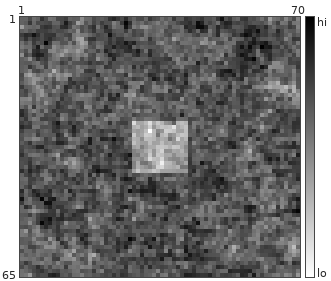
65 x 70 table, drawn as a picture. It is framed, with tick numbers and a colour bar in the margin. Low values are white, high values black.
Grain: blotchy. Odd patch: lower, in the centre. Odd rows or columns: none. Mirror symmetry: none. Ninth with the lowest average: centre. Slope: none.
